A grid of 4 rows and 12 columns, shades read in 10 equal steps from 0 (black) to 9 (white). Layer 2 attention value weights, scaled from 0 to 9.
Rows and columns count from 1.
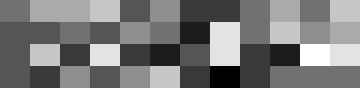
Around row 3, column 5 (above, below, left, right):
5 5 8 1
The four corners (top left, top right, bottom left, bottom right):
4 7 3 4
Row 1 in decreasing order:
7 7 6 6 6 5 4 4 4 3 2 2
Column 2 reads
6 3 7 2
